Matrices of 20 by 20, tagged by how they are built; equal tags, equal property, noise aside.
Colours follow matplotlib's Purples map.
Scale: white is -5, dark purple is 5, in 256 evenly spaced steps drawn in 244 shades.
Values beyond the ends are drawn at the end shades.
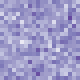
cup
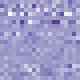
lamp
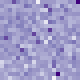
cup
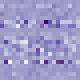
lamp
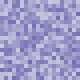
cup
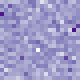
cup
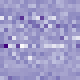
lamp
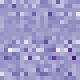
lamp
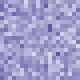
cup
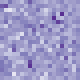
cup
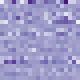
lamp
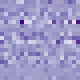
lamp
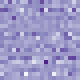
lamp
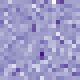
cup
